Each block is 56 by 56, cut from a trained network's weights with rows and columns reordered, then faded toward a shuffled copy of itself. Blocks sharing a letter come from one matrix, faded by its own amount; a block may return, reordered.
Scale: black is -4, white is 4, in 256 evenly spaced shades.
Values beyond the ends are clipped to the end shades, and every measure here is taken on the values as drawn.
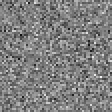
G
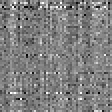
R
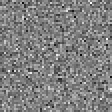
G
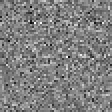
G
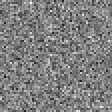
G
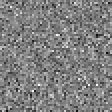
G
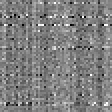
R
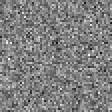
G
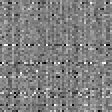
R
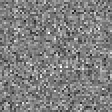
G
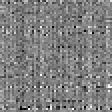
R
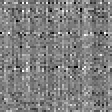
R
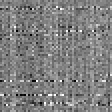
R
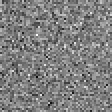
G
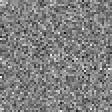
G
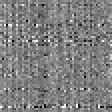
R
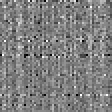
R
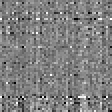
R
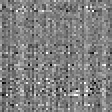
R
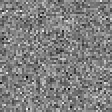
G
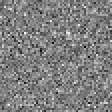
G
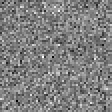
G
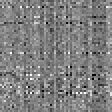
R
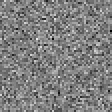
G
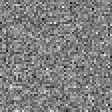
G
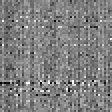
R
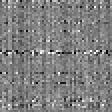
R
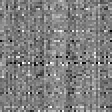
R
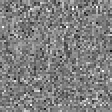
G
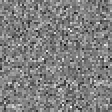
G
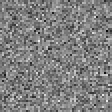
G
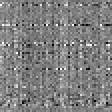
R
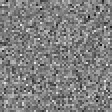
G
